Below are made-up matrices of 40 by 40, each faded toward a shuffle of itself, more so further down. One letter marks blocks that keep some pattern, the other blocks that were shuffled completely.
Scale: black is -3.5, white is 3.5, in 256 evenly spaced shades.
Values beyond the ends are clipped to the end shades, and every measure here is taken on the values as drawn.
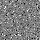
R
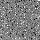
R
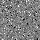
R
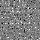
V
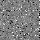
V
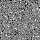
R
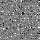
V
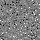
R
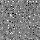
V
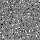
R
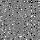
V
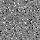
V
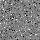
R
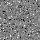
R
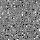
V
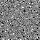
V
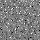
R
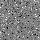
R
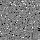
R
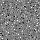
R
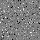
R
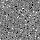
R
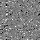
V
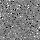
R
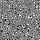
R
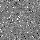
R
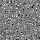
V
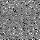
V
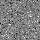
R
